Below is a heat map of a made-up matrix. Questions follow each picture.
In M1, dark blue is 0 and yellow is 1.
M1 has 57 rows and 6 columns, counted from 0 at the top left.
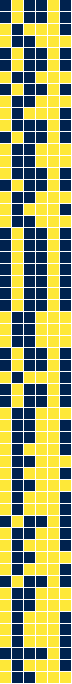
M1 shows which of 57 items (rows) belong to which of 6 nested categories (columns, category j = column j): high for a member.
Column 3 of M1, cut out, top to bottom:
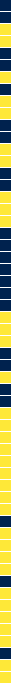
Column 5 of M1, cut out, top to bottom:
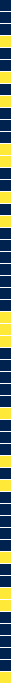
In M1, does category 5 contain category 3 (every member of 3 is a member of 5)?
no
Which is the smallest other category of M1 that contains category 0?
4
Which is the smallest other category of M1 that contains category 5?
3
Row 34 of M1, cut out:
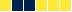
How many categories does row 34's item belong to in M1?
4
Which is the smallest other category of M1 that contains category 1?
4
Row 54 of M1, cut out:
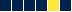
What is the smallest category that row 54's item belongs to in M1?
4
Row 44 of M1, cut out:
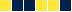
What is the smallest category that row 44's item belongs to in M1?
3
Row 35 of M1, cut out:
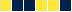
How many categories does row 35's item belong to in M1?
3
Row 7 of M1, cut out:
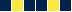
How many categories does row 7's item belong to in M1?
2
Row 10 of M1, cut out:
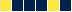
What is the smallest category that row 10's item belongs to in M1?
0
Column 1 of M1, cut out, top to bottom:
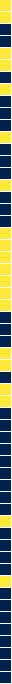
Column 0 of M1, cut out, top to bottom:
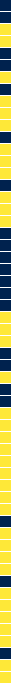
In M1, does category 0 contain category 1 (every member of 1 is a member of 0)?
no
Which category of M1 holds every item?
4
